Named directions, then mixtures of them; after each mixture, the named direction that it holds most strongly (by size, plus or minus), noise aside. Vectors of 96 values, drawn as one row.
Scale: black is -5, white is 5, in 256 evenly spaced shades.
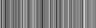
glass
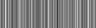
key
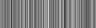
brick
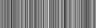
brick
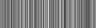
brick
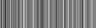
glass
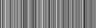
glass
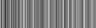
glass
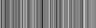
glass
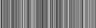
glass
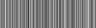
brick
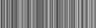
key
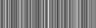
key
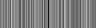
brick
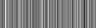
key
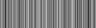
key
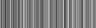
glass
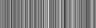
brick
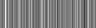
key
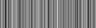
key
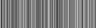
key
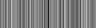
brick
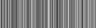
key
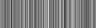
brick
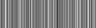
key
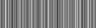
key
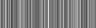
key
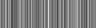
key
